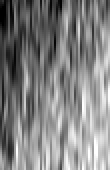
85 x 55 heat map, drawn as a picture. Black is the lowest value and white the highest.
The ninth with the lowest average is the top left. There is an overall slope up to the bottom right. Streaks run downward. Overall the values sit about 50% of the way up the scale.
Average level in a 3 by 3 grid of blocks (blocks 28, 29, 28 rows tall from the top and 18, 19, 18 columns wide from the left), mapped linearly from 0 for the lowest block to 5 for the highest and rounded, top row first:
0 1 2 | 1 3 4 | 3 4 5
